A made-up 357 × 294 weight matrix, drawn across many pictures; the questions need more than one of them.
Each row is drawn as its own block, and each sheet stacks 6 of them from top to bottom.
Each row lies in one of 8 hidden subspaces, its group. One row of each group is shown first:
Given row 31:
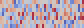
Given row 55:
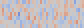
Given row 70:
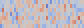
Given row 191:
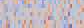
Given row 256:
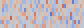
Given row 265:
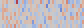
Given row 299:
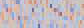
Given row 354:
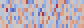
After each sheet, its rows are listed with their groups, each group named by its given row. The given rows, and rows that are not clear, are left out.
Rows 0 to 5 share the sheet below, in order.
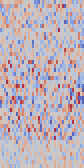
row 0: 256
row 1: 31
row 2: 70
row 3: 31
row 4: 55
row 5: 265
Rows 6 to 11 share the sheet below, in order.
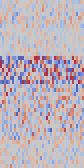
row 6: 70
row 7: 55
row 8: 256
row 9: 354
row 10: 265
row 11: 191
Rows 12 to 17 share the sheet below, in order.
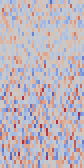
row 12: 70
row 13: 70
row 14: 31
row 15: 191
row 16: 354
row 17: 55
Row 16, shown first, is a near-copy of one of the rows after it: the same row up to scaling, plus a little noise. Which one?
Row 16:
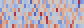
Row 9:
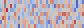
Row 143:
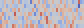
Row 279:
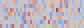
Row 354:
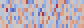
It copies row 143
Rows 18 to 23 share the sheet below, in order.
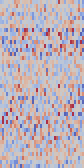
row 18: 31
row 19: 265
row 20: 55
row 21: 31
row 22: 256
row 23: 299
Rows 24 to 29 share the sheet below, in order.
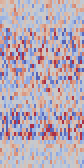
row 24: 70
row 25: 354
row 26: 31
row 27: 265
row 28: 191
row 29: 70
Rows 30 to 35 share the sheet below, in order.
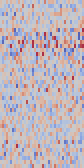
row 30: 70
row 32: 31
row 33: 265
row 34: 70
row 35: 256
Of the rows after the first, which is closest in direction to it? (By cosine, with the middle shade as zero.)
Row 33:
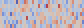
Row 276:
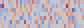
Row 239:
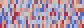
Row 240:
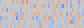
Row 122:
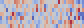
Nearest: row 276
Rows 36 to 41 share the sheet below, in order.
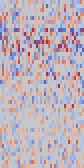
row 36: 70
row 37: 191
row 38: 70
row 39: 31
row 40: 70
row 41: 265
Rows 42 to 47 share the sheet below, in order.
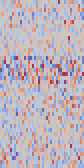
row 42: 31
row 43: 191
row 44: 299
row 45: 256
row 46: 265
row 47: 70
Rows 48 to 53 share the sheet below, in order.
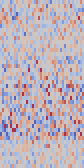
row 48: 70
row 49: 191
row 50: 354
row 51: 265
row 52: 70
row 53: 265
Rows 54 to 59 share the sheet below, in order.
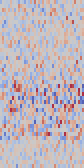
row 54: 256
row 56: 191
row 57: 31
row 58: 70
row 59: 256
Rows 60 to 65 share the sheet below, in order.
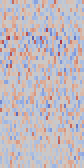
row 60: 299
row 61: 299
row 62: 354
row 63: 70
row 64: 265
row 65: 31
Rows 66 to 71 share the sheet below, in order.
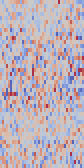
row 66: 31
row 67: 354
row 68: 31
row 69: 354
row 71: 256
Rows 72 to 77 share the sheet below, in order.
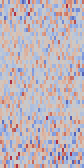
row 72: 55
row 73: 354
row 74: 31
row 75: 299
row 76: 70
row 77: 256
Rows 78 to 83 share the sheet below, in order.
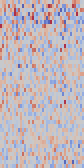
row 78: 70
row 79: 191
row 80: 256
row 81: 191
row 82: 299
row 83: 31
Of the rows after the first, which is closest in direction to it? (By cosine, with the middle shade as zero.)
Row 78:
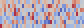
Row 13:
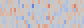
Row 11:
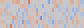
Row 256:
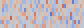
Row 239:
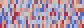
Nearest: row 13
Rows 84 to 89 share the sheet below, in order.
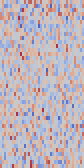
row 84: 299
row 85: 299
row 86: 55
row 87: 256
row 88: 265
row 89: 354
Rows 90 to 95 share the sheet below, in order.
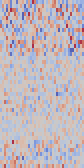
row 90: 354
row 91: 31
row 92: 354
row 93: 354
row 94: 265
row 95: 299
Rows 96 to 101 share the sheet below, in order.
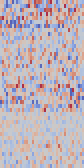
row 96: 299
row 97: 265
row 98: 265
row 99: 31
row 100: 191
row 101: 265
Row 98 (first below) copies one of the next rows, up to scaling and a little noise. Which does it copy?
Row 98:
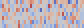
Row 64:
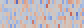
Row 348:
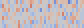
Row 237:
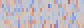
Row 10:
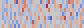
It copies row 348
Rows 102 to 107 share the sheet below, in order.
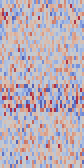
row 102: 70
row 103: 191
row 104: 55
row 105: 265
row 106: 354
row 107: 265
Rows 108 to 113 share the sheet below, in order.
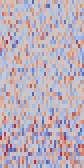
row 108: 265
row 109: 70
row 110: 31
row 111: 299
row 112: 70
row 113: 354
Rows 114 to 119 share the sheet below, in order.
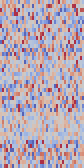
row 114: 70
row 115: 191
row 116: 191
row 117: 265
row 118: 55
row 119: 354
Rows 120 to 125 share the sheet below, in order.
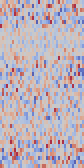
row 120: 70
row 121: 31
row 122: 31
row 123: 256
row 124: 265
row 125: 70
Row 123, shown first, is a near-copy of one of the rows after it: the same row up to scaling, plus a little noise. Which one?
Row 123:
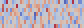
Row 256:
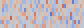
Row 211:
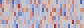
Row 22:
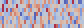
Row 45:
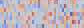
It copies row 22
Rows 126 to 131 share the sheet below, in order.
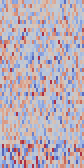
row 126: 191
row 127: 299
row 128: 265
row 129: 256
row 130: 265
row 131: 55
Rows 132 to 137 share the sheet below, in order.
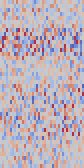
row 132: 299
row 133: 191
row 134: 31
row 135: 31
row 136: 256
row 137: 354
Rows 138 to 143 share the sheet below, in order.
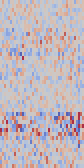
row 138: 55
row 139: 299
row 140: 31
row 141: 354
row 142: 31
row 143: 354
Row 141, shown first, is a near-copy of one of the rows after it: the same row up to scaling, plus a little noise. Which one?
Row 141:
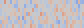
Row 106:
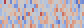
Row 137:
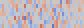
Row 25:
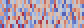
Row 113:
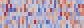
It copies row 106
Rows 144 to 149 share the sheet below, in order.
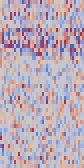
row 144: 55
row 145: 55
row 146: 191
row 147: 55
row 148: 70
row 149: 55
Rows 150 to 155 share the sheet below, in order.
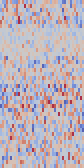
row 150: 191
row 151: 70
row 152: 256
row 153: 191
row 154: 31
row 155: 256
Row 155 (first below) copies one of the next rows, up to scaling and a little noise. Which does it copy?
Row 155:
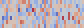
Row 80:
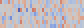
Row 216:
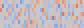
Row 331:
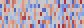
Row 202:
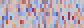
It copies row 202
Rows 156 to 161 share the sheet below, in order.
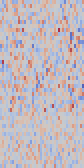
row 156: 191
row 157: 31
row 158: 55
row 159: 31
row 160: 265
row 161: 55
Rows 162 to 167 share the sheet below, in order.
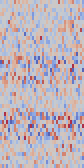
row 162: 31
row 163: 191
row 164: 256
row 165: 354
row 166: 354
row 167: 354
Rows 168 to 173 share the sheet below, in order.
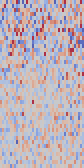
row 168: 191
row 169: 31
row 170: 299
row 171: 31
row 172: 31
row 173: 265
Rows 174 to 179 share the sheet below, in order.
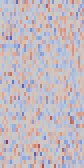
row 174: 265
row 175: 354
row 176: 354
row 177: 55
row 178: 31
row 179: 256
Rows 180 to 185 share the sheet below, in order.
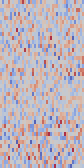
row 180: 55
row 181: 55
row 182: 31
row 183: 299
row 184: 70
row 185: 55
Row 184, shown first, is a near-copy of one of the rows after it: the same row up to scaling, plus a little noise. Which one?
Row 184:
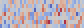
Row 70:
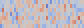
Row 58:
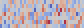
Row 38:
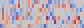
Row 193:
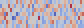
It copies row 58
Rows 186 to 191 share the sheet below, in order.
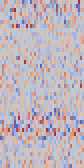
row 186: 354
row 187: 354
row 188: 191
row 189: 256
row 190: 70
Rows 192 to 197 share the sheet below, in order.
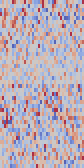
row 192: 299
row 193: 70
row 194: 191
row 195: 354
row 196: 354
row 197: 31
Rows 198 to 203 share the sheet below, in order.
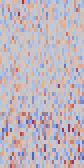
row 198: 55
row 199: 55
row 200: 70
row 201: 31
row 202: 256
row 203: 31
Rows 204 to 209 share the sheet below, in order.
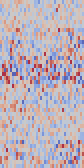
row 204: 256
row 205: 31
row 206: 70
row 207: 299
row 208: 70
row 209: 31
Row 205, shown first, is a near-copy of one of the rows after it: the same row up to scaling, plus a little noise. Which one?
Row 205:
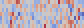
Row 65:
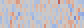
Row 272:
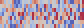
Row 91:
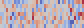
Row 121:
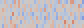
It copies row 65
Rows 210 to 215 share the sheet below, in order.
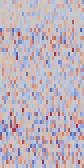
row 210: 31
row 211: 256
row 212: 265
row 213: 299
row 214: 70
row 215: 256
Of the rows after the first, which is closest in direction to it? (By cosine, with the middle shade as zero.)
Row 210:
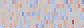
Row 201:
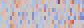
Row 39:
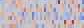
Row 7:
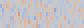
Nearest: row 39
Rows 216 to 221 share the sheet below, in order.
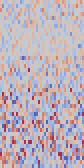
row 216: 256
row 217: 70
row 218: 55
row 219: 70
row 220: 299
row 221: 299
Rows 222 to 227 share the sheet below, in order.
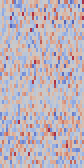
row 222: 31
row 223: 55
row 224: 256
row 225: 265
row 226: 191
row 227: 55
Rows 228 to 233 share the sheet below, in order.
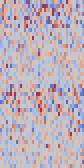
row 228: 354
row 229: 299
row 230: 354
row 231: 354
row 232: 31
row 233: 265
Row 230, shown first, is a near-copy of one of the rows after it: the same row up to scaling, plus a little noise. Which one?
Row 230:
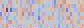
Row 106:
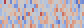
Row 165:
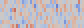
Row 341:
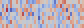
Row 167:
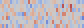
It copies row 341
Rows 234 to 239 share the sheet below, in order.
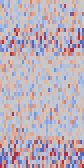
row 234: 256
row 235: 31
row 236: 70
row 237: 265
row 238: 299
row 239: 70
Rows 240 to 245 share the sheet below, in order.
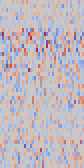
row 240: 31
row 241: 55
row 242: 354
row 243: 31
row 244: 299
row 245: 191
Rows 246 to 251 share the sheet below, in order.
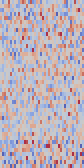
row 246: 55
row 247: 265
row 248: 31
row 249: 70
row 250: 265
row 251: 265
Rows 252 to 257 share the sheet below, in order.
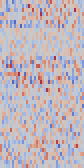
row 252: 299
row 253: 31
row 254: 354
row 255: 265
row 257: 256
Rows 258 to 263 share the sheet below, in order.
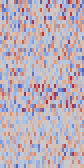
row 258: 265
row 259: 191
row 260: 31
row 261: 256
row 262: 265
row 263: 256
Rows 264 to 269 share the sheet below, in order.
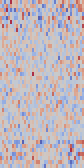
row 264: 354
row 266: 31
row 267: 354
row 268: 55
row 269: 31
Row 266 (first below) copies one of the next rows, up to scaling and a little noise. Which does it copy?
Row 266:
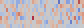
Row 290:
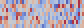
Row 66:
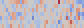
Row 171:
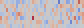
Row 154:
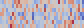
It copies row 171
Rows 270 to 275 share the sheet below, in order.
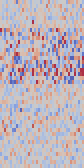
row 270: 265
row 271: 256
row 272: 31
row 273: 299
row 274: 70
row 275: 55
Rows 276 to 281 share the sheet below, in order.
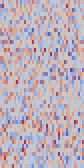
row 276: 55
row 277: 265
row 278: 256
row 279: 354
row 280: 299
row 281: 299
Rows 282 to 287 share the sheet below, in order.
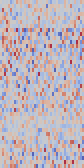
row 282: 70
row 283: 265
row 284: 70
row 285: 191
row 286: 354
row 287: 31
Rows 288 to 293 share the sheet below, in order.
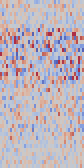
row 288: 256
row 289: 70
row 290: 31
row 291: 265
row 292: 31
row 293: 191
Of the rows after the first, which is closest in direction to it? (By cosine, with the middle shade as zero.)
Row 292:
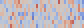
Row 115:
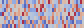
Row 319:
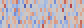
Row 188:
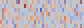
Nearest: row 115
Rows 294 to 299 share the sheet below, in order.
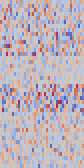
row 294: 70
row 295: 354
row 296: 354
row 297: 354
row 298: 299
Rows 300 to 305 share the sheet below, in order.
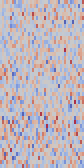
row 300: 31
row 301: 70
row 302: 70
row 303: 31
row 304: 55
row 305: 70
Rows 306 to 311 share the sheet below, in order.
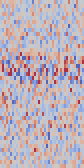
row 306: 265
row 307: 299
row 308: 55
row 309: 70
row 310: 354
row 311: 70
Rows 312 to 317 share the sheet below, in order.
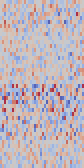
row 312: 70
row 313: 265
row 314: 31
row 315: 299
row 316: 256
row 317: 55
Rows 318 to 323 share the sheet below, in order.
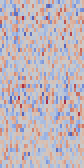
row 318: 70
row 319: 191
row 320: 191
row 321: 55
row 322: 31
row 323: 354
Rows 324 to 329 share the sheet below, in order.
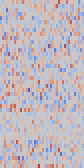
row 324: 31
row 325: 191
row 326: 299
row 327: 299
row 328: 299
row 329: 299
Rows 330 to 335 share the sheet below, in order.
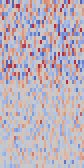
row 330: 256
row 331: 256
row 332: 354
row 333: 256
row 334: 191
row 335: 31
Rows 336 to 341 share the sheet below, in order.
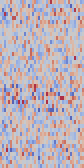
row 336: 70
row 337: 354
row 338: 55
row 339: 299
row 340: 70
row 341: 354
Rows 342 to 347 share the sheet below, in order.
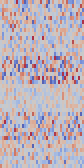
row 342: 265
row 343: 256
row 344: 256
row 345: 354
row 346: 191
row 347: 70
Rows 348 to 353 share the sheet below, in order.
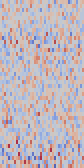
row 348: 265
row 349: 70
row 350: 256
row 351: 191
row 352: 354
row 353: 55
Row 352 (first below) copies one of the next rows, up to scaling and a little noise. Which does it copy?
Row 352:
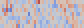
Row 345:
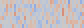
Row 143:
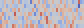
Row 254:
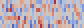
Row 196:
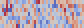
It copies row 196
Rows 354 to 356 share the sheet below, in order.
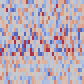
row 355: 354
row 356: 191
